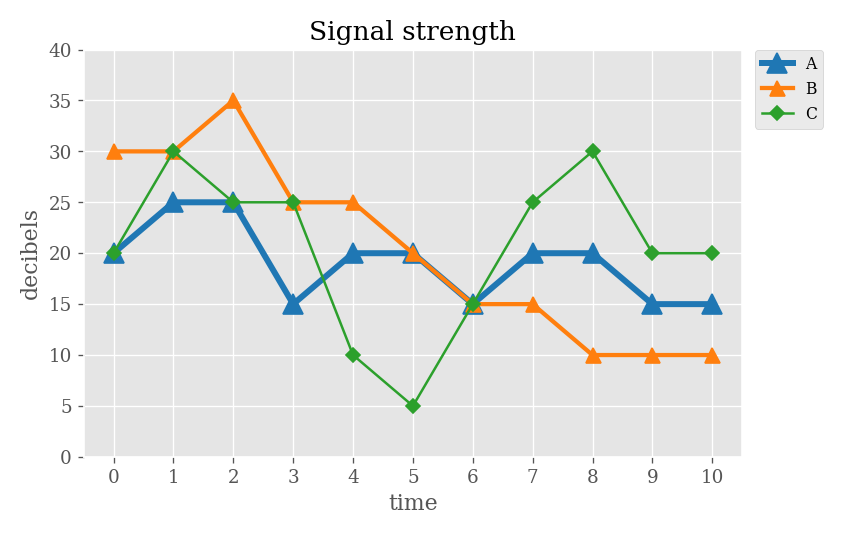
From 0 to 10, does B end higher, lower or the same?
lower
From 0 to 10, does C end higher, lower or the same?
the same
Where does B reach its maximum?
2
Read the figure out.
Title: Signal strength
x-axis: time, ticks 0 1 2 3 4 5 6 7 8 9 10
y-axis: decibels, ticks 0 5 10 15 20 25 30 35 40
Legend: A, B, C
Values:
A: 20 25 25 15 20 20 15 20 20 15 15
B: 30 30 35 25 25 20 15 15 10 10 10
C: 20 30 25 25 10 5 15 25 30 20 20
